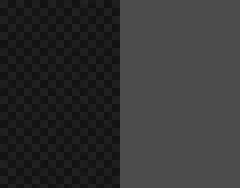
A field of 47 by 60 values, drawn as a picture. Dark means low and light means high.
The table splits into one row of 2 panels. Panel 1,1: very low, checkered, faint in contrast. Panel 1,2: low, flat.
